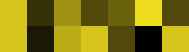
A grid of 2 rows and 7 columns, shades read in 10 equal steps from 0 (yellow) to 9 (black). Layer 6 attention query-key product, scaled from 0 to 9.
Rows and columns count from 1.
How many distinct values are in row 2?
5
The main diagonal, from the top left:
1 8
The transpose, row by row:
1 1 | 7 8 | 3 2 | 6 1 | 5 6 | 0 9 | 6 1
